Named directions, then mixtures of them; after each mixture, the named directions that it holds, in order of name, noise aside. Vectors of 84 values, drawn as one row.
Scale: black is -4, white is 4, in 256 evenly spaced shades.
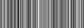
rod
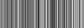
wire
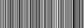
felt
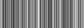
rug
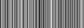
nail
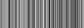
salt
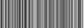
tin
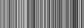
salt, tin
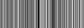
rug, wire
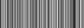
felt, nail, rod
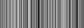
rod, rug, tin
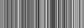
wire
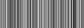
felt, rod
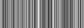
rug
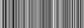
rod, rug, wire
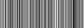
felt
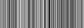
rug, salt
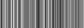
rug, salt, tin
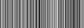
felt, nail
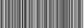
tin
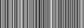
nail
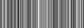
rod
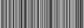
nail, rod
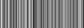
tin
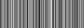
nail, rug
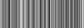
nail, rug, salt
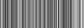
nail, rug, wire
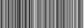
tin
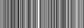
rod, rug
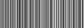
felt, salt, tin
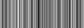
rod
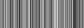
felt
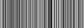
felt, rug
